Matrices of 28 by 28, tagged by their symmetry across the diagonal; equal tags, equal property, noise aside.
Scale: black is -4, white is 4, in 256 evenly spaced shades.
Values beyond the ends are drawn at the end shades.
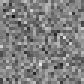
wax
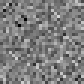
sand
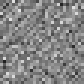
sand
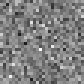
wax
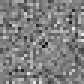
sand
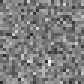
wax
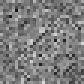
sand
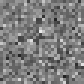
sand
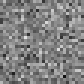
wax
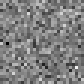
wax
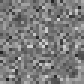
sand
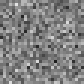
wax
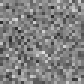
wax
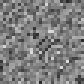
sand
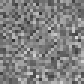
sand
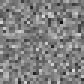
wax
